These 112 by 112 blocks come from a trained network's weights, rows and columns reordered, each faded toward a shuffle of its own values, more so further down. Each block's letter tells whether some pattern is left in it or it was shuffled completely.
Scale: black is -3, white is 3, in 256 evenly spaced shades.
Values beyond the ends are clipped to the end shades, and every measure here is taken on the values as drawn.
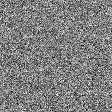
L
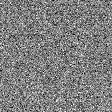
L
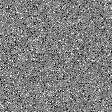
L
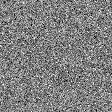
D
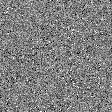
D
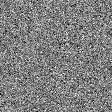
D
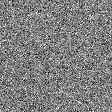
D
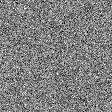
D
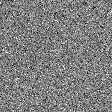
D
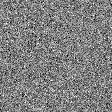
D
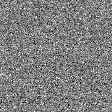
L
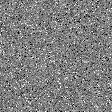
D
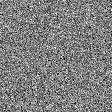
D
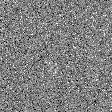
D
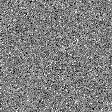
L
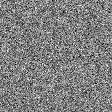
D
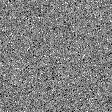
D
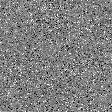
L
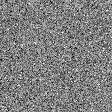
D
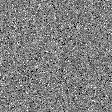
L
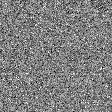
L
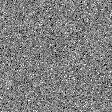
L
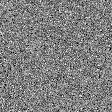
D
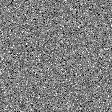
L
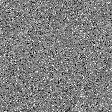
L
